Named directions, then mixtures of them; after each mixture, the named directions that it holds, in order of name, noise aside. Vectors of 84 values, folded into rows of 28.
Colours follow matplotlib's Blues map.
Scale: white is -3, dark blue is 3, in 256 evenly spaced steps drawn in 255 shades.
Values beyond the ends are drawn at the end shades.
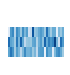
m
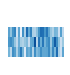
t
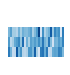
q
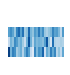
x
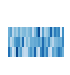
q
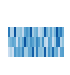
m, x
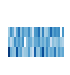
q, x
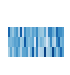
m, t, x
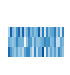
m, q, x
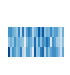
q, t, x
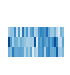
m, t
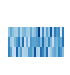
q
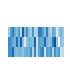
m, t, x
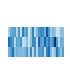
m, t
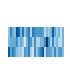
m, x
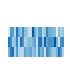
m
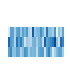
m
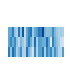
t, x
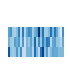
q, t, x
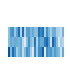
m, t, x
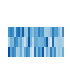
x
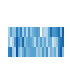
q, t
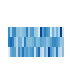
q, t, x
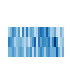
m, t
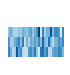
q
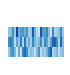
m, q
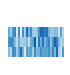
t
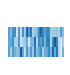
t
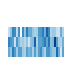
m, t
